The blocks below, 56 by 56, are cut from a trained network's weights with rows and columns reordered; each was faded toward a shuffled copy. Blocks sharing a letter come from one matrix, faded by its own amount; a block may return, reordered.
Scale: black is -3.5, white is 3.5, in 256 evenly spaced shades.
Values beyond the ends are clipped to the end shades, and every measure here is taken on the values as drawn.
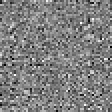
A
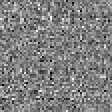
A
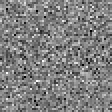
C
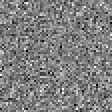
C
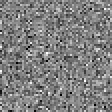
C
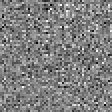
A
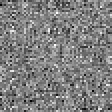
A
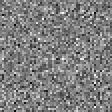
A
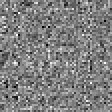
A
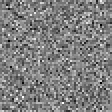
C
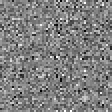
A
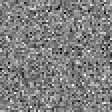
C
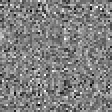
A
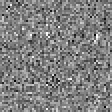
C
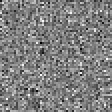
A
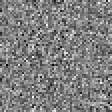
C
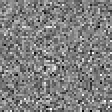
A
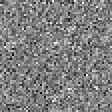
C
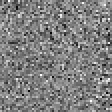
C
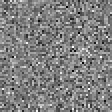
C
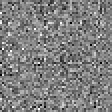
A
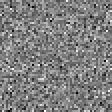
C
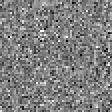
C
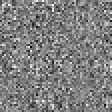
A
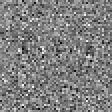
C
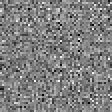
A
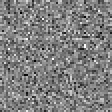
C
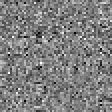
A
